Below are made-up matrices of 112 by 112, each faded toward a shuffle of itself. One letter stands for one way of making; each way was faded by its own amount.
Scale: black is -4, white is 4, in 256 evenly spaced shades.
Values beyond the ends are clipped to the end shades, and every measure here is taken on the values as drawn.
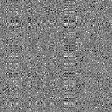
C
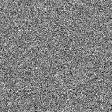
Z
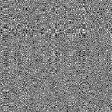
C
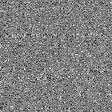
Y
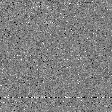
Y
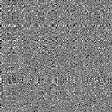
C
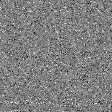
Y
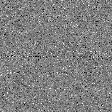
Y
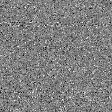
Y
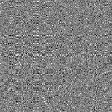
C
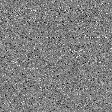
Y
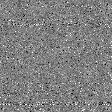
Y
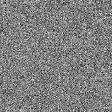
Z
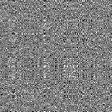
C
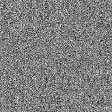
Z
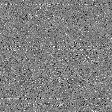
Y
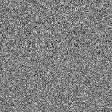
Z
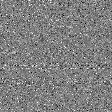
Y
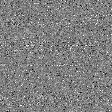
Y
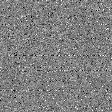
Y
